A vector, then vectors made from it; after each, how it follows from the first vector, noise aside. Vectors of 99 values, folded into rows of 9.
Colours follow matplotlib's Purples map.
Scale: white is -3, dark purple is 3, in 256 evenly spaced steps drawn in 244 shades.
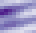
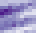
copied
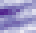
copied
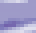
partly zeroed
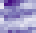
wrapped around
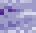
partly zeroed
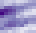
copied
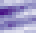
copied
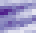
copied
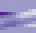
partly zeroed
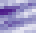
copied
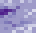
partly zeroed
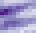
copied
